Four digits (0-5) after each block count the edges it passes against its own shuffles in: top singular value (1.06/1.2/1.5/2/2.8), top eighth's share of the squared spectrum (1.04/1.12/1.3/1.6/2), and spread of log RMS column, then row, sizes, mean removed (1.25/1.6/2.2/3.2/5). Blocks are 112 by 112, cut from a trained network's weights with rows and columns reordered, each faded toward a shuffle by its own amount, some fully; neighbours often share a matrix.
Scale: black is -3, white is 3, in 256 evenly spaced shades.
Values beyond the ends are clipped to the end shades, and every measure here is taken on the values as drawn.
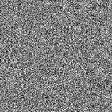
3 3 2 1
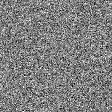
2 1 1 0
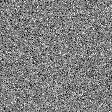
0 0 0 0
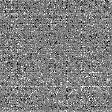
3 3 3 0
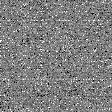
2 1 1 0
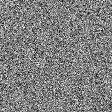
2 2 0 0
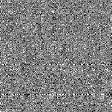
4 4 2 3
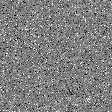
0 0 0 0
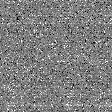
2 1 1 0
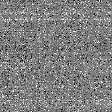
3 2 2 1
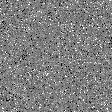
0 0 0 0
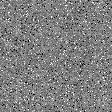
0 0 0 0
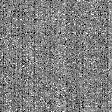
3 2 1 2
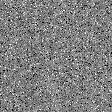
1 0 0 0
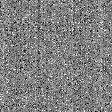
3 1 0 1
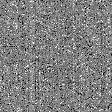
2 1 0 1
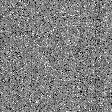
2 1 0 0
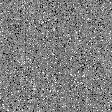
1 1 0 0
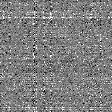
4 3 3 1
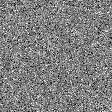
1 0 0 0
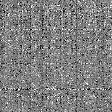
3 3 0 3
